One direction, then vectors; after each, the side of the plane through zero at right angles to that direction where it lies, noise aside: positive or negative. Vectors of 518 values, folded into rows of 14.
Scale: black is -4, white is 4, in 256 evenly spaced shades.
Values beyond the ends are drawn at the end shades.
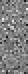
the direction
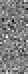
negative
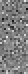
negative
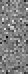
positive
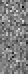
positive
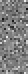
negative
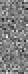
negative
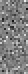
negative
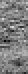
positive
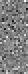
negative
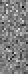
positive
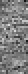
positive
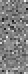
negative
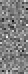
negative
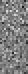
positive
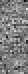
positive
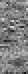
positive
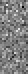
positive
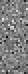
positive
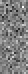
negative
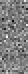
negative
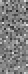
negative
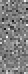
negative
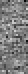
positive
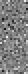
negative
